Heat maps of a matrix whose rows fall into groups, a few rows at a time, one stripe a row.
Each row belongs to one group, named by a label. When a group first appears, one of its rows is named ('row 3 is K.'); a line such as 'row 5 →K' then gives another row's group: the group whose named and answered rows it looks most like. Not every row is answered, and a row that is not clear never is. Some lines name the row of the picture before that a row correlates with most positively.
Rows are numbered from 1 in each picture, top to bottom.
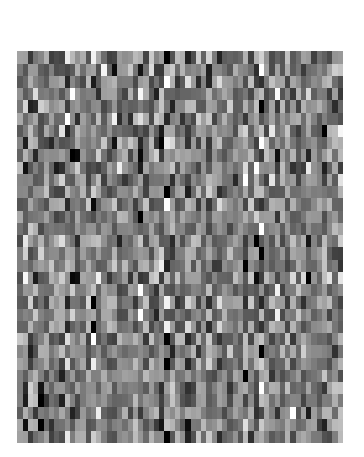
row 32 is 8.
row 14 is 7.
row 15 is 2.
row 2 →2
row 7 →2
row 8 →2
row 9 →7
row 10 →7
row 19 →7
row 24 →8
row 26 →8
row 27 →2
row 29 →2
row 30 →7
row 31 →2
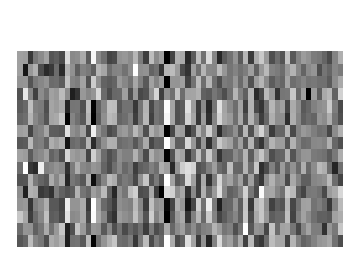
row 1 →8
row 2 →2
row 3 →8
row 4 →7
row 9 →8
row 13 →8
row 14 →8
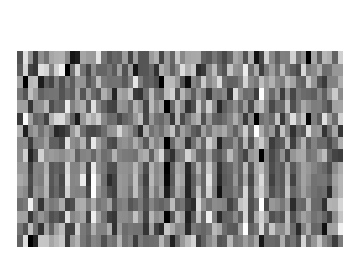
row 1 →7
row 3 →2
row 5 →8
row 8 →8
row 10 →8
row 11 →8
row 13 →2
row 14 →8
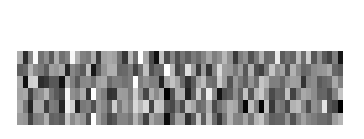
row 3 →2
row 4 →8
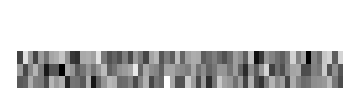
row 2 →2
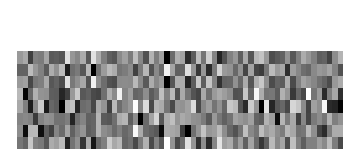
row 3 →8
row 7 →2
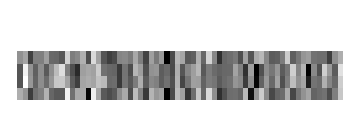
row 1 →8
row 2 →7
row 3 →7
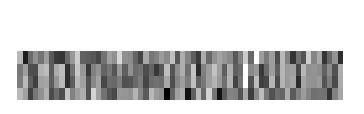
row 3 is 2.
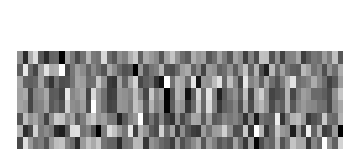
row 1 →2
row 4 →8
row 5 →8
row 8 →7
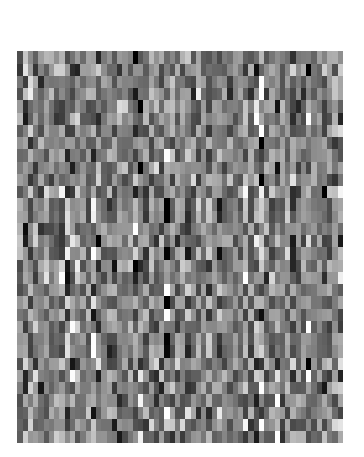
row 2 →7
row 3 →2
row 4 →2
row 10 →7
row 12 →2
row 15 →2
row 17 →8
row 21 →8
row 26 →7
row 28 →2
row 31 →2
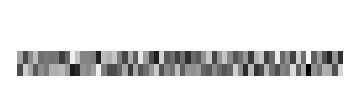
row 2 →7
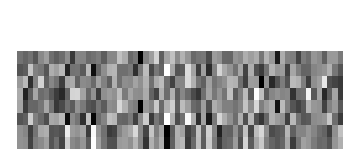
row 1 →7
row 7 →8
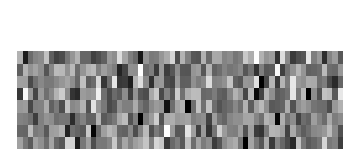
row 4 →7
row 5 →8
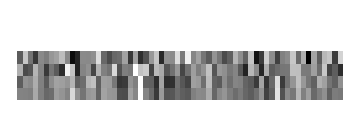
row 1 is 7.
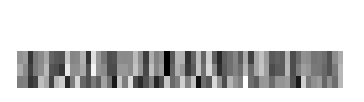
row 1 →8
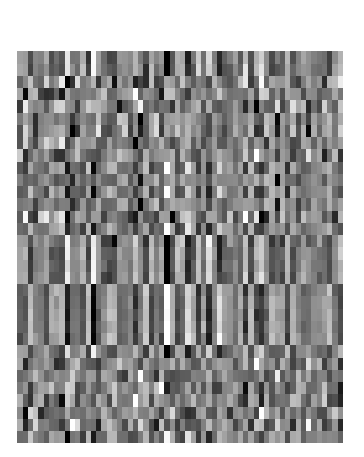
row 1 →8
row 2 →8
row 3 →2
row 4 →2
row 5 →7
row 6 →7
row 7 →7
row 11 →7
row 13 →7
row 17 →8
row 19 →8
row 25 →8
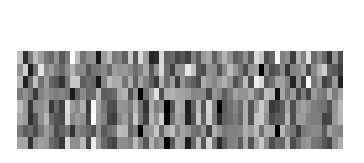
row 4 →7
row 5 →8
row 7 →7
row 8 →8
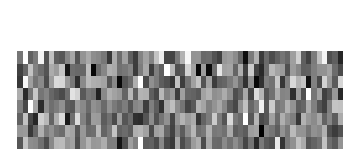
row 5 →2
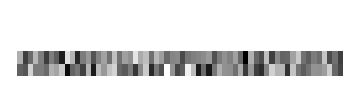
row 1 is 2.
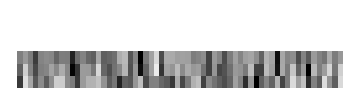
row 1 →7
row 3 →7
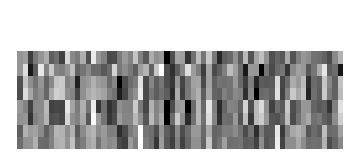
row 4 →7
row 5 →8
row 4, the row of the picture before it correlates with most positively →3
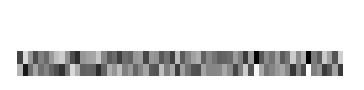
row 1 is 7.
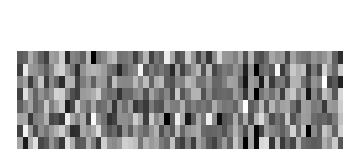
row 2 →7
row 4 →7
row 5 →2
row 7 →7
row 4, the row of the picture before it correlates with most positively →1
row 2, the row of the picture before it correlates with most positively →1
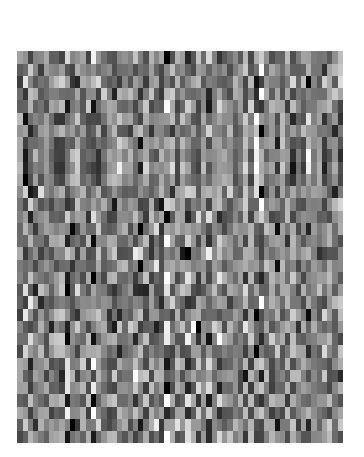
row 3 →7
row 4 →2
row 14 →8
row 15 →7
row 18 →7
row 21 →2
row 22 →7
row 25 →7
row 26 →8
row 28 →8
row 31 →7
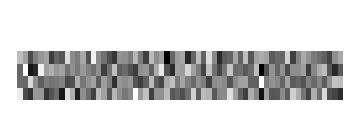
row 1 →8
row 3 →2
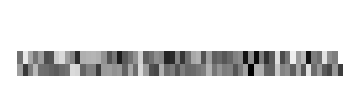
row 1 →7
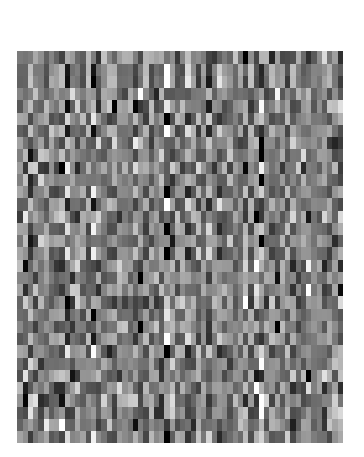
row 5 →2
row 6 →8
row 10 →2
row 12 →8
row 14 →7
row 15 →8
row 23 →7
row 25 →8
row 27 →7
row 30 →2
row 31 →2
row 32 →8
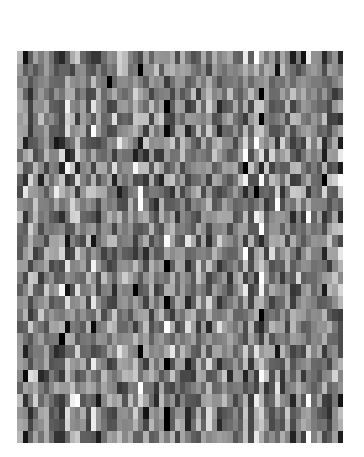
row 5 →8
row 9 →2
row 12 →7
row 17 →2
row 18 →8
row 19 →2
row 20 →2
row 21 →8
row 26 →8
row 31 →8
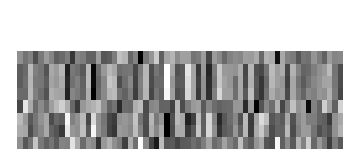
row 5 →7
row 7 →8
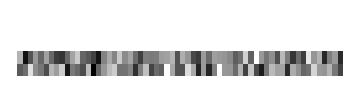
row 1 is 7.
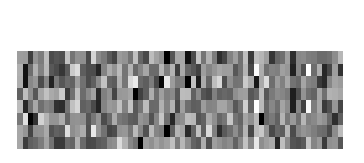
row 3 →2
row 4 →2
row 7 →8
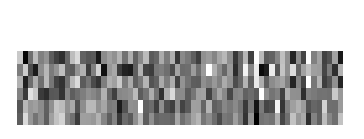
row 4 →2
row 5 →7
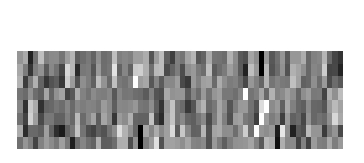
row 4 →2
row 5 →2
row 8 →7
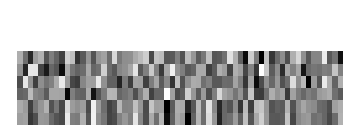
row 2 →2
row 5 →8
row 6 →8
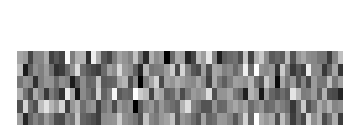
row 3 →7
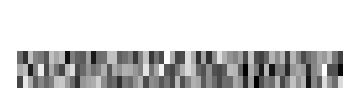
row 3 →7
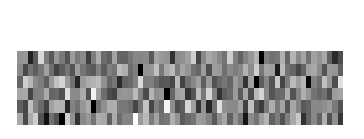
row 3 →7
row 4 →8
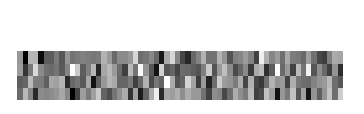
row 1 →2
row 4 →7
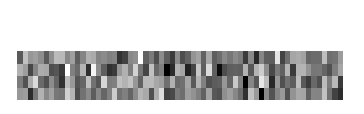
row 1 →7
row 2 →8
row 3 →2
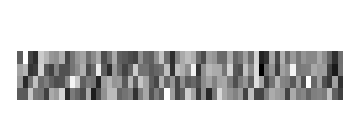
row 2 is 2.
